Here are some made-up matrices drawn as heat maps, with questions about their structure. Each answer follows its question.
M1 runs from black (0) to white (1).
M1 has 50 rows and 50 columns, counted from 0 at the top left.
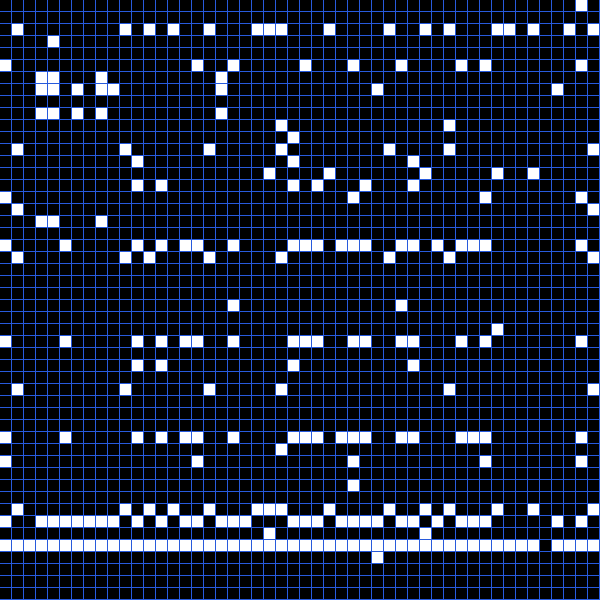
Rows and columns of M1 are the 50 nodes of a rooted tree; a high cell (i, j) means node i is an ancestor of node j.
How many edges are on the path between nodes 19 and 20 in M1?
5
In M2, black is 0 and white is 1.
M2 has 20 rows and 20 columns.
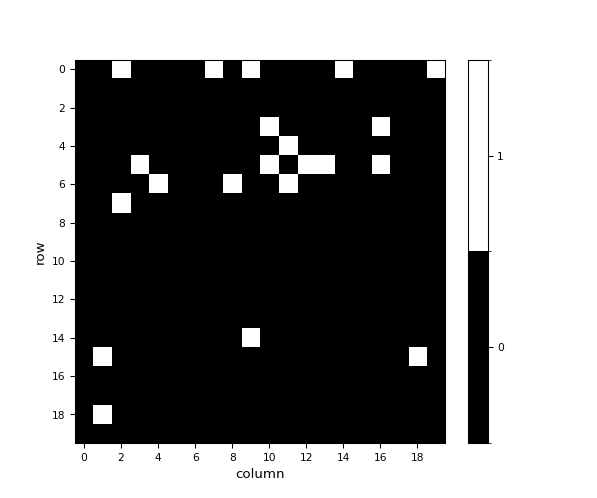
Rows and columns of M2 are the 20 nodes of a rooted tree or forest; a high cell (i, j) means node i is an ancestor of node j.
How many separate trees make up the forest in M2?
5
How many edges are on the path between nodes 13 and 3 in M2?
2
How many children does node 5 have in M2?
3
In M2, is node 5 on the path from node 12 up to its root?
yes
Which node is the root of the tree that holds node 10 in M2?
5
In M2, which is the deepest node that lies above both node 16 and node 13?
5
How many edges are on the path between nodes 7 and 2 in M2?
1
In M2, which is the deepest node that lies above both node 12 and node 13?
5
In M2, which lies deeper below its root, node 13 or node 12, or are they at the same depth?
the same depth
